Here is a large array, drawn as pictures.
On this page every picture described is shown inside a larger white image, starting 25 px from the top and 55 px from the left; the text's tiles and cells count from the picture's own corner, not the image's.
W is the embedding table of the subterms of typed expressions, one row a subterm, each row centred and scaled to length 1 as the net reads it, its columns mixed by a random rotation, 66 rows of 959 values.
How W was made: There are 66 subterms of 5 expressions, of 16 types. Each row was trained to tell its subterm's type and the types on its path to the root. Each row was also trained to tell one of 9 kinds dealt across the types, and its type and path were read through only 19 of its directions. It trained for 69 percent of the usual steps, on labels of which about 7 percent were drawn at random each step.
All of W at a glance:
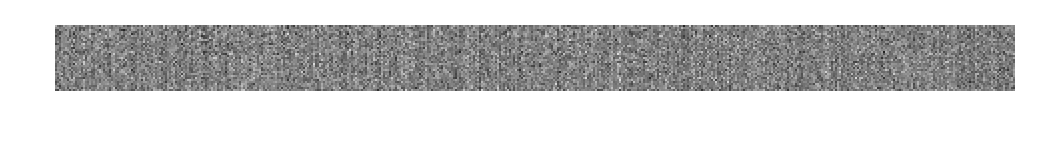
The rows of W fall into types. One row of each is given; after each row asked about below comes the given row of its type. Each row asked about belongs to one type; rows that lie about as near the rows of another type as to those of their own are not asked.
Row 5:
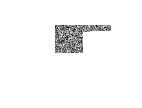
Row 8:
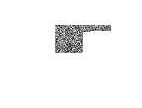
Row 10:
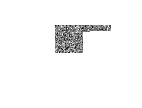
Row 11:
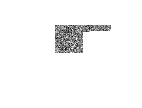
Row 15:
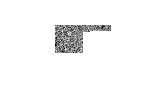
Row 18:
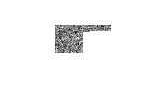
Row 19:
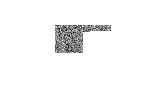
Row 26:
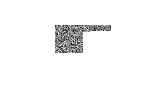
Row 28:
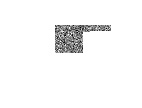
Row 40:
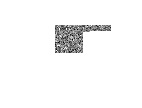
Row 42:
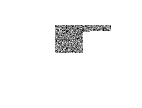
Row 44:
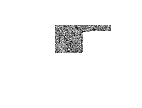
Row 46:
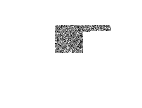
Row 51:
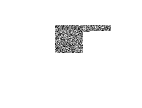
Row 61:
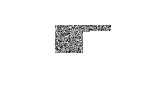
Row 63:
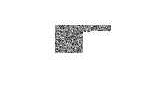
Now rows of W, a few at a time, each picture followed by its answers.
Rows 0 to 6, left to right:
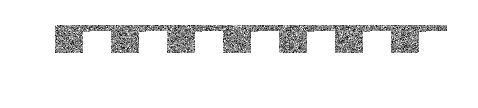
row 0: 61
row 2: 26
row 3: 61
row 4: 10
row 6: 8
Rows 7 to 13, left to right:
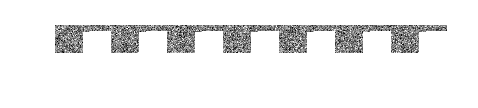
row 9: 11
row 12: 61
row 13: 10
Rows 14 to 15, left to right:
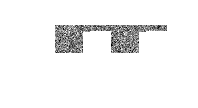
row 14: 26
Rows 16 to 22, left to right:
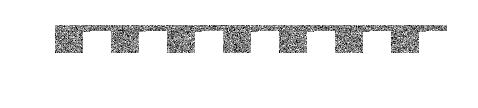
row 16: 44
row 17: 28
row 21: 46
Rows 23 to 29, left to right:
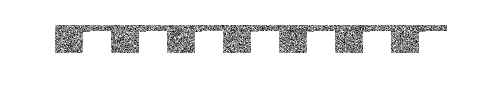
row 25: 18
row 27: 28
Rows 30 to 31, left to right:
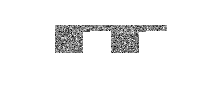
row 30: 11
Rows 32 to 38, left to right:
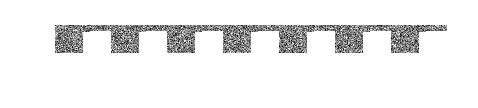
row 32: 19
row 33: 44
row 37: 51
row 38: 11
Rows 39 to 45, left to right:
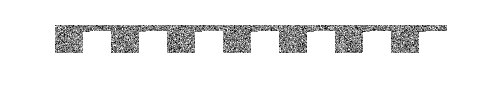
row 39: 19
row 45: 11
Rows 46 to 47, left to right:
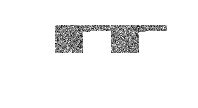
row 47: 44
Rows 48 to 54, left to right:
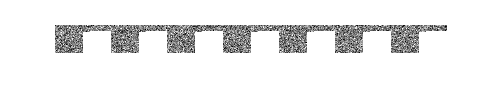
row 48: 51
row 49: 18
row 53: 26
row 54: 26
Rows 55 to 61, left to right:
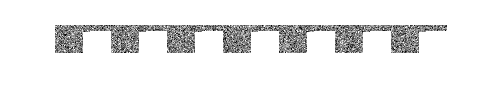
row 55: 10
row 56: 10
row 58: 8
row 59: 44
